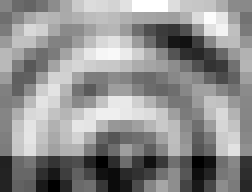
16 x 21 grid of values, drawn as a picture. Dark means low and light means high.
Seam: horizontal, 80% of the way down, the top part higher. Rings: centred on the bottom middle. Odd rows or columns: none. Ninth with the highest average: top middle.
